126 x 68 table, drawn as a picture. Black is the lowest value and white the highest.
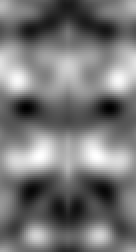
The left and right halves mirror each other. There is no overall slope. No lone cell stands out from its neighbours. Horizontal stripes repeat 3 times down the table.
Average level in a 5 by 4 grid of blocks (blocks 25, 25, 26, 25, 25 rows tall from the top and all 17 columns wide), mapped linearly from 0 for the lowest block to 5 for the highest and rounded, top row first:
2002 | 5445 | 1221 | 3223 | 2112
